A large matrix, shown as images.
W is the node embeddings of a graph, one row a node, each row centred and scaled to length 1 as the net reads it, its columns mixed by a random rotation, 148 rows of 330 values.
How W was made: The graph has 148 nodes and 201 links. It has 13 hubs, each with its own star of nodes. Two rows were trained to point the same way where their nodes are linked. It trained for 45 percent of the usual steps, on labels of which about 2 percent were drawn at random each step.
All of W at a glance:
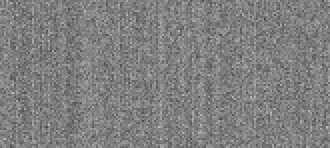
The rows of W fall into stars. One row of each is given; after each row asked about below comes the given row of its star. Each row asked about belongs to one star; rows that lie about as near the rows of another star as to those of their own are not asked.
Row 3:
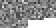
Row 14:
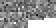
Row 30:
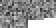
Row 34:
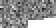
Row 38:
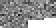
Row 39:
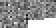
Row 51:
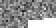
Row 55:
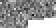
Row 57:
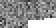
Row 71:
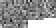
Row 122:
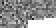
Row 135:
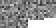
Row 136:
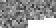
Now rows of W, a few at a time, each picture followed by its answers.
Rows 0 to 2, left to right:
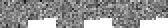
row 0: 55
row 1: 30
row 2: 136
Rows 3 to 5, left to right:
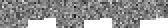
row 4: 3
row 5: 136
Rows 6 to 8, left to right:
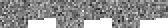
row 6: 39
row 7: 3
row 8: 51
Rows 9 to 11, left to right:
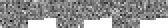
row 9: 71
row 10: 55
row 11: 135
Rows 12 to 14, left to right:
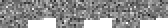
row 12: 38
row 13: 39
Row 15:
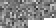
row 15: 30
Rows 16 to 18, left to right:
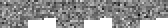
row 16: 57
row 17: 71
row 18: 39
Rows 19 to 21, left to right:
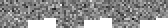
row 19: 51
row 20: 71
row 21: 51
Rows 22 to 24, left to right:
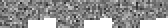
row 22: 136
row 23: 3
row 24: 39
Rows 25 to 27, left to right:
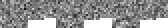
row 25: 136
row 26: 3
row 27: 14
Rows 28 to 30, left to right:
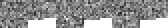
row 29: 39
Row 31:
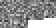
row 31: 39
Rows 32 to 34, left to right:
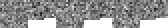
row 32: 30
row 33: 135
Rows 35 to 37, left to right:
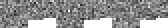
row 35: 34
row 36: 39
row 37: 14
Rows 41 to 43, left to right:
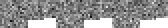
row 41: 71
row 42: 39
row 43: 55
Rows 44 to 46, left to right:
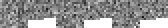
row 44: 34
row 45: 38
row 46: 122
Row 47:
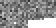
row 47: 57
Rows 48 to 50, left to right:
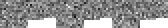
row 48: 55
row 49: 3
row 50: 30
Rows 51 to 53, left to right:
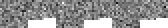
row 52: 135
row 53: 38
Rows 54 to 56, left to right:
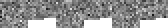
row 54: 57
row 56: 30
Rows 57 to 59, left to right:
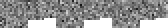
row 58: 51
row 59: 30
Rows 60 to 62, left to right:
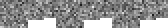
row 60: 38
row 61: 51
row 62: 30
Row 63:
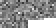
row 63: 38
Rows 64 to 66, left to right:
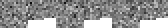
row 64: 122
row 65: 3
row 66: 3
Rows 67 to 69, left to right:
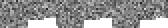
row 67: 51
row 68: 38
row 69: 136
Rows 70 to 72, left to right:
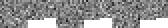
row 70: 122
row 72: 39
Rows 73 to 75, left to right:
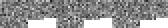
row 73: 38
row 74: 55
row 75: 55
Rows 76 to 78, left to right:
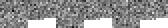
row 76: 55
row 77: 57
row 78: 55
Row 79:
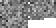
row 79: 57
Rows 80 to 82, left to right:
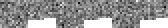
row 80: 136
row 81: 38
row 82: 71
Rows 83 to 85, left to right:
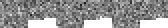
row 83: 14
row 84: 136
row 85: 71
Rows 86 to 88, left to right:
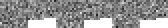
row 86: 39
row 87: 30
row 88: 55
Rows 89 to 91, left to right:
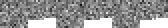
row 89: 38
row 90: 51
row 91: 136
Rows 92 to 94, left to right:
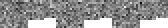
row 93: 30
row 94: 136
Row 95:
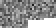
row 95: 38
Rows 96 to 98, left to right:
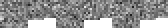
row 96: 14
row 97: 3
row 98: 38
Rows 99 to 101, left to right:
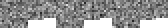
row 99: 30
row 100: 135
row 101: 136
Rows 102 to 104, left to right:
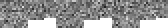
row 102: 14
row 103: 55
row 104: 122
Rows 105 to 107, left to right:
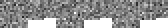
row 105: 14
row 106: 14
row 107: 135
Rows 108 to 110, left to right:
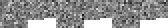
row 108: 39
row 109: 39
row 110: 71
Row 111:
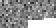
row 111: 51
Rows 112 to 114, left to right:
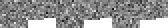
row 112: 30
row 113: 51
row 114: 55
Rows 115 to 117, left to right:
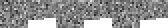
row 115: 122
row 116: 71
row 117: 51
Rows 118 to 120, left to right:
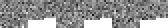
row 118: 38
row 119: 14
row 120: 51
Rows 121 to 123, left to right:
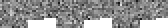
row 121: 51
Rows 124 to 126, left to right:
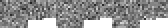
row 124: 3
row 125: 136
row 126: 122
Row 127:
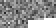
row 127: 122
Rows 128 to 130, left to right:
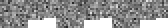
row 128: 3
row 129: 55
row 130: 71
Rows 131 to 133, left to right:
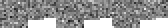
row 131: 57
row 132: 30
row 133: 38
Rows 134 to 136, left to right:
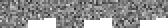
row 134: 3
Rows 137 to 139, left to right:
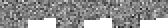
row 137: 51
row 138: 57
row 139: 39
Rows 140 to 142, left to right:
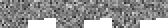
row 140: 71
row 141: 3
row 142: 30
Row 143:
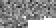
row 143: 136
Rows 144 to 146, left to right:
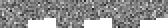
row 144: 57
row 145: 57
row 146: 135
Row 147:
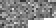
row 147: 57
